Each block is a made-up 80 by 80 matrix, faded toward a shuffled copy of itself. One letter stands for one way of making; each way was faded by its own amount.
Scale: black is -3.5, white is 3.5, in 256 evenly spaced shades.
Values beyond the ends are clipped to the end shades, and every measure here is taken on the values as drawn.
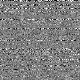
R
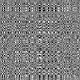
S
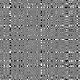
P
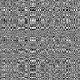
S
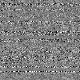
R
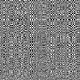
S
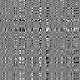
P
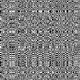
S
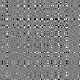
P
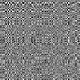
S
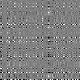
P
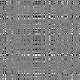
P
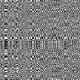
S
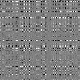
P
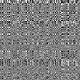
S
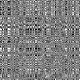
S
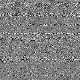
R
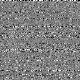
R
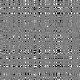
P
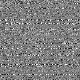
R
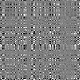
P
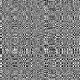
S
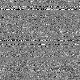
R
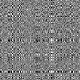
S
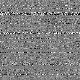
R
